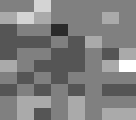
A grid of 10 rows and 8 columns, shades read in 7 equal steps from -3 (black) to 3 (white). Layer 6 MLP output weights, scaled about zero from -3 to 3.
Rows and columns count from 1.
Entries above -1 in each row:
8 8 6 4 4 5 6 3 8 7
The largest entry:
3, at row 6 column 8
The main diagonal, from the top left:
0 2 0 0 -1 0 0 -1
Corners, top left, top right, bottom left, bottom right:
0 0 0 1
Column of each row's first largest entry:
3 2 2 6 8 8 1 2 2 2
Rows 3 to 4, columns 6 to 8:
0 0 0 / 1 0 0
